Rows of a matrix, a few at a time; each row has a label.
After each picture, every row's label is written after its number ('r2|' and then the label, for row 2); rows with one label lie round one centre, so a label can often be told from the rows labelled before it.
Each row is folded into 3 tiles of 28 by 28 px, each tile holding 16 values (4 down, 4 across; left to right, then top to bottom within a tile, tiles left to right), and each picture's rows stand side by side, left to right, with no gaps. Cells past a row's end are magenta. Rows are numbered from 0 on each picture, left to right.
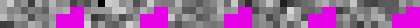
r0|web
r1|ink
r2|web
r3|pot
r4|pot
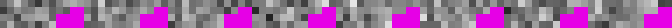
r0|pot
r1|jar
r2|jar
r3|pot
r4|jar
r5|jar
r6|pot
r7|web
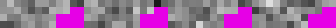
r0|web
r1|web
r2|web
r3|pot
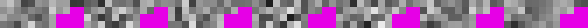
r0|web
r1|ink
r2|jar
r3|ink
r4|ink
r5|web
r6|web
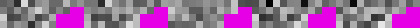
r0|ink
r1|ink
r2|web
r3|ink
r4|ink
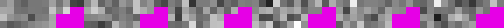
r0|web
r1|web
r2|jar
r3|ink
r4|jar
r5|pot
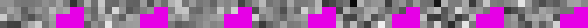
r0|web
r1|jar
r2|web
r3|web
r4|ink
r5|ink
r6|pot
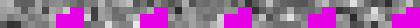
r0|web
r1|jar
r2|jar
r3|pot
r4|pot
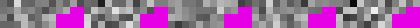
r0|jar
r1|ink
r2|web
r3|jar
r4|ink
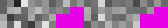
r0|ink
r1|jar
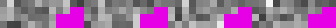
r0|web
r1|jar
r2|jar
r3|jar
